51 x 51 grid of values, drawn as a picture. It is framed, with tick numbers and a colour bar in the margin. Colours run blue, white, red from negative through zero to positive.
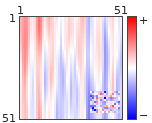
Stripes: upright, repeating 7 times. Odd patch: rougher, in the bottom right. Roughest part: bottom right. Slope: up to the top left. Grain: streaks running down. Ninth with the highest average: top left.
